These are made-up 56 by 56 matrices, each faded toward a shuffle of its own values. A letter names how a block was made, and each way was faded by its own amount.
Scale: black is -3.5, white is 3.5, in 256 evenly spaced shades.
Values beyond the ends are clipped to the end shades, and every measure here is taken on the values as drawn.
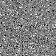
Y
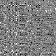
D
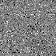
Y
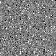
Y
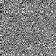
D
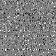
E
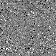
Y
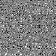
E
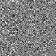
D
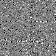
Y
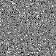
Y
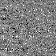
E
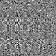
D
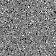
Y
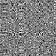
D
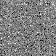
Y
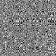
D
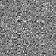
D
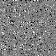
E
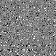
E
